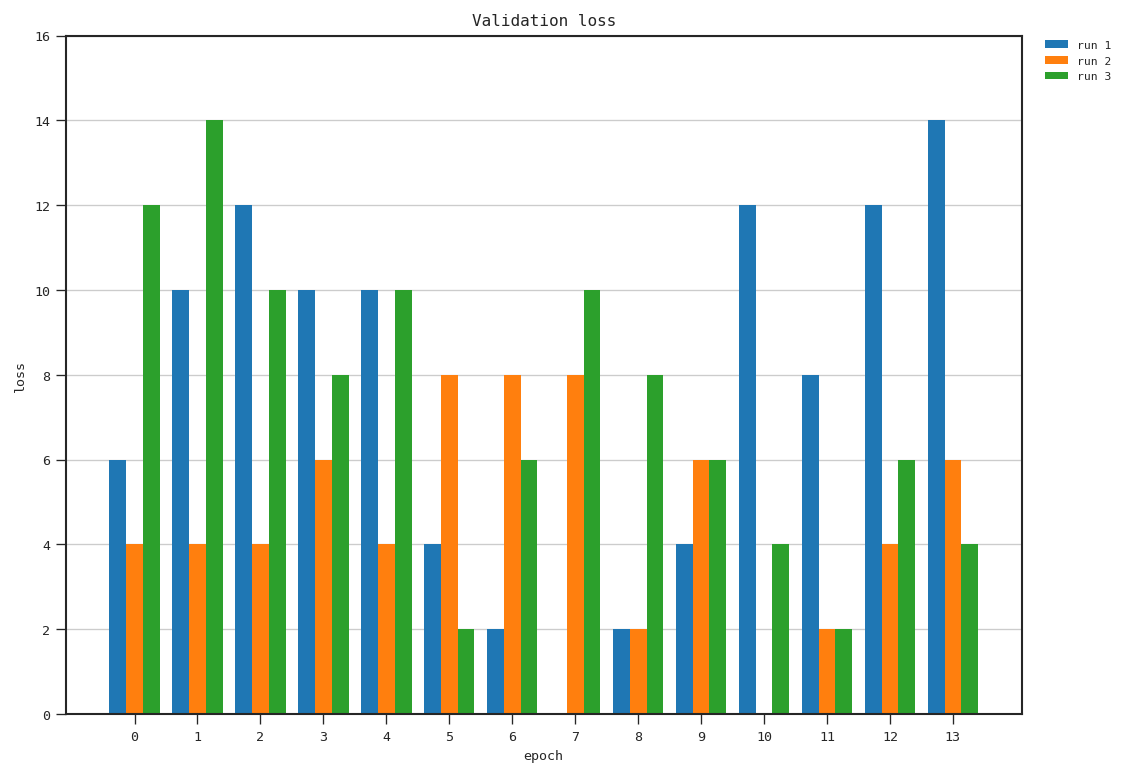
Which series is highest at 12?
run 1
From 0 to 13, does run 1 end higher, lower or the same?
higher
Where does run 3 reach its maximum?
1
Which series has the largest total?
run 1
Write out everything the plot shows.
Title: Validation loss
x-axis: epoch, ticks 0 1 2 3 4 5 6 7 8 9 10 11 12 13
y-axis: loss, ticks 0 2 4 6 8 10 12 14 16
Legend: run 1, run 2, run 3
Values:
run 1: 6 10 12 10 10 4 2 0 2 4 12 8 12 14
run 2: 4 4 4 6 4 8 8 8 2 6 0 2 4 6
run 3: 12 14 10 8 10 2 6 10 8 6 4 2 6 4
